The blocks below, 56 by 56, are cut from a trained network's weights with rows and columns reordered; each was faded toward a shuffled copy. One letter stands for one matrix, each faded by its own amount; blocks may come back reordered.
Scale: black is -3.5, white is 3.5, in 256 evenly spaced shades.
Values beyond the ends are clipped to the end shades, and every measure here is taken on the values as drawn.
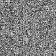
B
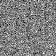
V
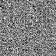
V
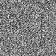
B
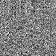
V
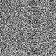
B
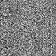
B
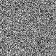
V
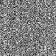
B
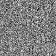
V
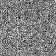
B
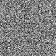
B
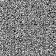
V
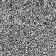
V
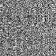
B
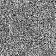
V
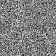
V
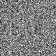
V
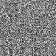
B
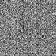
B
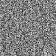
B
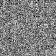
V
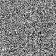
V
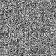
B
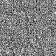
V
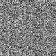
B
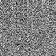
B
